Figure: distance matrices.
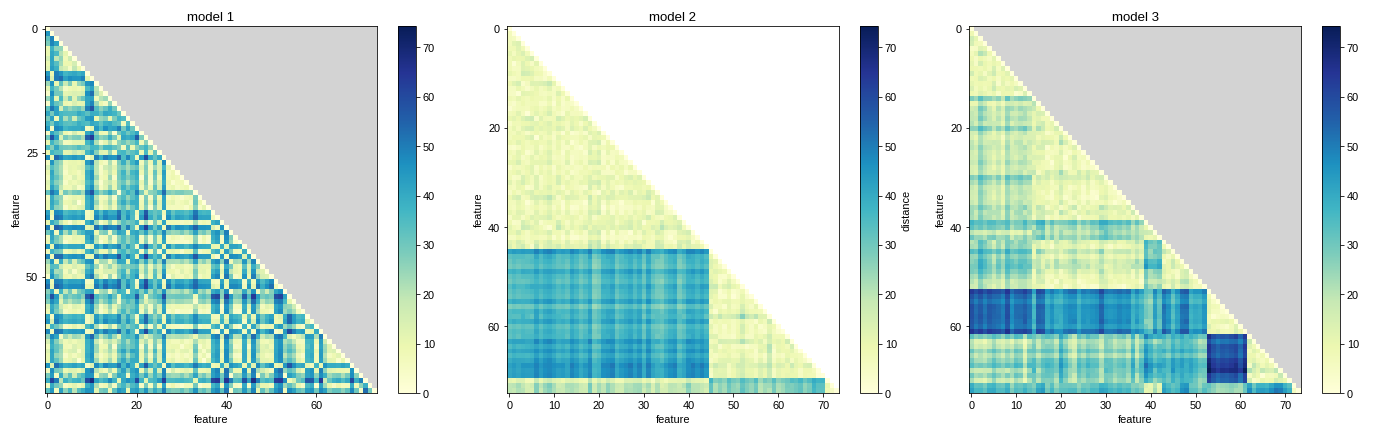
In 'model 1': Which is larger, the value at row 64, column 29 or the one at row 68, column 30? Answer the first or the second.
the second
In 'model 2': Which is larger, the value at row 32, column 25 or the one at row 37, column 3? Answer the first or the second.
the second
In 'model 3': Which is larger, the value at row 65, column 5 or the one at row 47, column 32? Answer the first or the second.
the first
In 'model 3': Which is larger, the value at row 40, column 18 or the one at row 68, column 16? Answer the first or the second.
the second
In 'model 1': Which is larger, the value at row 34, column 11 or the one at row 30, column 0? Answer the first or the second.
the first
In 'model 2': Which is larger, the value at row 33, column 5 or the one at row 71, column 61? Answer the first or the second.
the second
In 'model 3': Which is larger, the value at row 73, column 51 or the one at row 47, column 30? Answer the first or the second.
the first
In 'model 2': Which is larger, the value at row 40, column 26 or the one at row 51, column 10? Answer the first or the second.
the second
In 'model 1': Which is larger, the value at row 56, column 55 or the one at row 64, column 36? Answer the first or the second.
the first
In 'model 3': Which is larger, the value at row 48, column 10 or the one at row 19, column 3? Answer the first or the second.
the first
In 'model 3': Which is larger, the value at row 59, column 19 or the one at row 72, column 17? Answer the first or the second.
the first
